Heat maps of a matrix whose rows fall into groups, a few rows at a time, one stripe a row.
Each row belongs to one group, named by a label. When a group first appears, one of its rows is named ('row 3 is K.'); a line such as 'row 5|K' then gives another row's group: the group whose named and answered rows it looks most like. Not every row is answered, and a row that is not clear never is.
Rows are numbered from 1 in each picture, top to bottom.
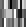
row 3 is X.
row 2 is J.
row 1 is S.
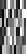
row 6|S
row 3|X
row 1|J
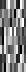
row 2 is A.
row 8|A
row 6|X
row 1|J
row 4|J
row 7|J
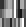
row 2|J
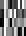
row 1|S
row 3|S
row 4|X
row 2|J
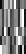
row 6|X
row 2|X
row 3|X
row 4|X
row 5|A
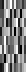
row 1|J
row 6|X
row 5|X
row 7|A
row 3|X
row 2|S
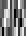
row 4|X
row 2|S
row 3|S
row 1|A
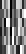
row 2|S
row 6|J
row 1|A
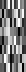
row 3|A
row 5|J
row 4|J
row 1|A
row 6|A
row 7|S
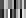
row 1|S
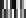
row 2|A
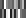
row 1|X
